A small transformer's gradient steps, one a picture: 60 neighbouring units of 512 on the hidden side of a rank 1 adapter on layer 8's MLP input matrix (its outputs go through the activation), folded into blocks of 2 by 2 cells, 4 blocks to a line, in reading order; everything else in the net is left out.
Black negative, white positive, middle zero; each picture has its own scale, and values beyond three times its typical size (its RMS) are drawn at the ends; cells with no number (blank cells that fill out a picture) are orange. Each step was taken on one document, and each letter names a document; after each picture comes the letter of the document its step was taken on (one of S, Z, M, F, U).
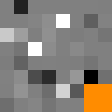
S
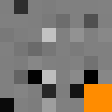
S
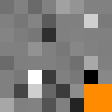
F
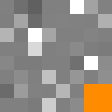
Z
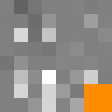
F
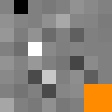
S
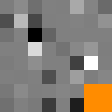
Z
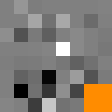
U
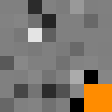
F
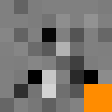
U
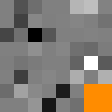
Z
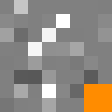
S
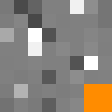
Z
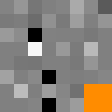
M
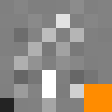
S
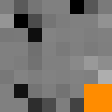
M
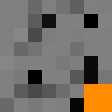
F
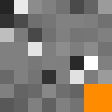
M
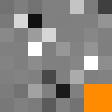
Z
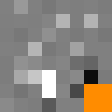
S
